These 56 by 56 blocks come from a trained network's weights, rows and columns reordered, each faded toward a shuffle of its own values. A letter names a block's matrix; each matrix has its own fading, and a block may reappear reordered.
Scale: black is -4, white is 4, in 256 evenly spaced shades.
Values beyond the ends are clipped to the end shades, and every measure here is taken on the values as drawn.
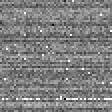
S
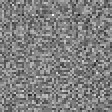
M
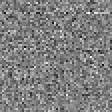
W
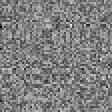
M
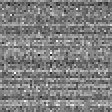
S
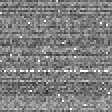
S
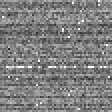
S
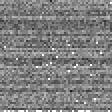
S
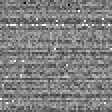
S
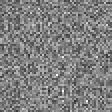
M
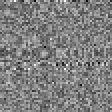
M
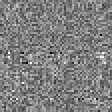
M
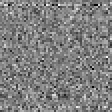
W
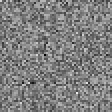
M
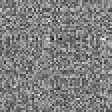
M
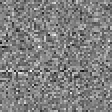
W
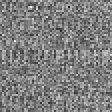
M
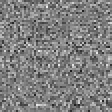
W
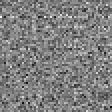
W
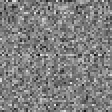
W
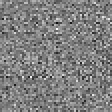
W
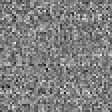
W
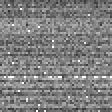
S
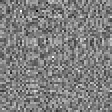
M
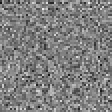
W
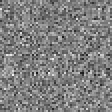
W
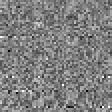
M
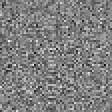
W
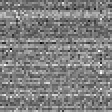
S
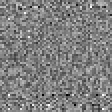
M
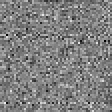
W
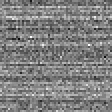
S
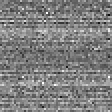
S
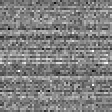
S
